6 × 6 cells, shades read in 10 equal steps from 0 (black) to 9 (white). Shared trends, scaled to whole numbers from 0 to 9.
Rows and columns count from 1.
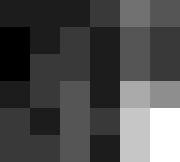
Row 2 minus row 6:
-2 -1 -1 0 -4 -7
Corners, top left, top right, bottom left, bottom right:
1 3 2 9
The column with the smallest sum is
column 1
